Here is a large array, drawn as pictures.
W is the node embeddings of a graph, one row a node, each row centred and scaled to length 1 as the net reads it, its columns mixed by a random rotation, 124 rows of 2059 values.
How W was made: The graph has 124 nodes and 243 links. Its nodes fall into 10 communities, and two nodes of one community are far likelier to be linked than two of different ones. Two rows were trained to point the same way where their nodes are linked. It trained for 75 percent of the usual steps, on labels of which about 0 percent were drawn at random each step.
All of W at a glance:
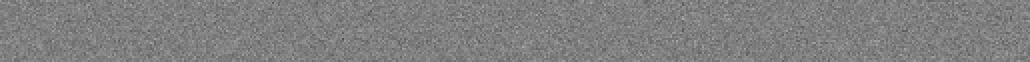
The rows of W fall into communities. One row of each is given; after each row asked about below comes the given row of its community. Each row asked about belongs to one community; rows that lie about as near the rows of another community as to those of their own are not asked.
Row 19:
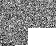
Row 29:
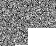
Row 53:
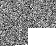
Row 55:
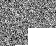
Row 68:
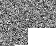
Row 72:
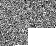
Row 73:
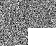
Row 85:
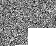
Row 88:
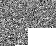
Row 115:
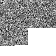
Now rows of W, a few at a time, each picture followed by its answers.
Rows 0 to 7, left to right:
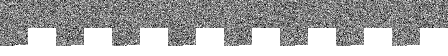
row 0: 55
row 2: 19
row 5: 85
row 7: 115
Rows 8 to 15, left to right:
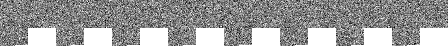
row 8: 53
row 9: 88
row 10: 115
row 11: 88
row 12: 68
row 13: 53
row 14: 88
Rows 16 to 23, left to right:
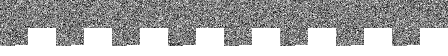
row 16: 68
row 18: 53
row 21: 68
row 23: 88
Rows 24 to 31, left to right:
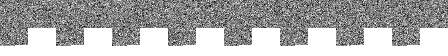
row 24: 73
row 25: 68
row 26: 115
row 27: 72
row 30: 29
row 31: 88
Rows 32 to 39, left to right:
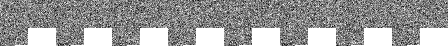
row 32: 85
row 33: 19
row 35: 72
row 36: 55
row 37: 19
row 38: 53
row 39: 55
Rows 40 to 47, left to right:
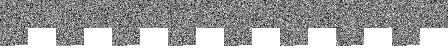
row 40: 29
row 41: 73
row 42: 29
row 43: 85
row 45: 73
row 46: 72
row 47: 85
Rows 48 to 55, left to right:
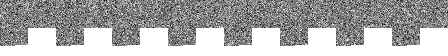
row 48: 72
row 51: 72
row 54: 85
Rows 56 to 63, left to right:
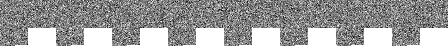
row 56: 115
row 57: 88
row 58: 73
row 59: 88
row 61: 85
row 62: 68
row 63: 115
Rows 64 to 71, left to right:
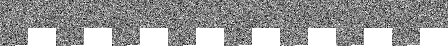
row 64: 72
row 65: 85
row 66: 55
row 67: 53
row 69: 73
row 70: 88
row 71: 115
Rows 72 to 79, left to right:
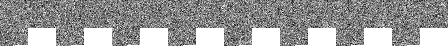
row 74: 68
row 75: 53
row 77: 53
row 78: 53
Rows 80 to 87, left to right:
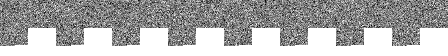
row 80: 85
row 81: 55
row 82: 85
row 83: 85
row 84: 29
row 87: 115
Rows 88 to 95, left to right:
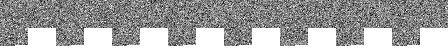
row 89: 73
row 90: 85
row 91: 19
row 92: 53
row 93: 115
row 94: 19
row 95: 53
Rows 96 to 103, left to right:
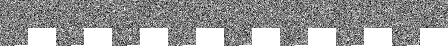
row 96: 19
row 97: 88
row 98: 55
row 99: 19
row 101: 19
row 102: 85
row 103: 88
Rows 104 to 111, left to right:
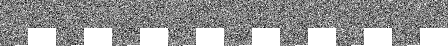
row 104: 88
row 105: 53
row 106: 115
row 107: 115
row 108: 115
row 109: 72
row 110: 88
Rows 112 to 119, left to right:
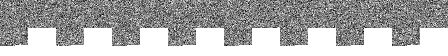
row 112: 55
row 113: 68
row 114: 53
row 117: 88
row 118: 115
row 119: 55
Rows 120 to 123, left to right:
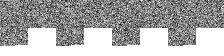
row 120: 115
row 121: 55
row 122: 68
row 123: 53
